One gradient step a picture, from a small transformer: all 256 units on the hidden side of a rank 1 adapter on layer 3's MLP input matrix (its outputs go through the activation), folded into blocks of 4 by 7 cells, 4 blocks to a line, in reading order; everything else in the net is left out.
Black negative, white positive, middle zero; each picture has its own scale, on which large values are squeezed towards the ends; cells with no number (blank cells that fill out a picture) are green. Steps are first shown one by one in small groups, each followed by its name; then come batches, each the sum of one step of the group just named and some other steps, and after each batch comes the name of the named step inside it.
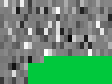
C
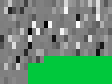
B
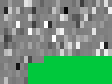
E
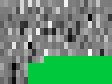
C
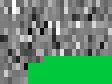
B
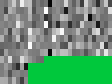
E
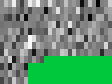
C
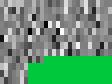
B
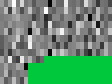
B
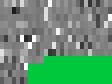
C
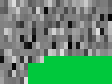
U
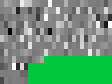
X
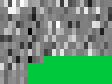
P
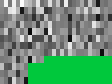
P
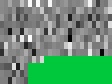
X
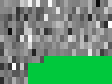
X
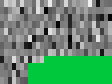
U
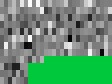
P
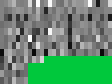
U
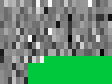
U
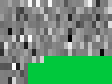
X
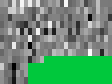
P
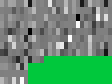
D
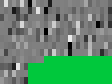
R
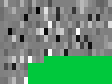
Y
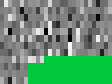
Y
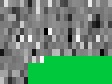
R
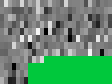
R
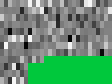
D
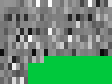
D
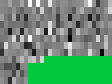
Y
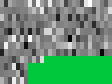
D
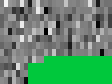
R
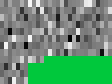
Y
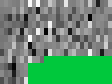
Y
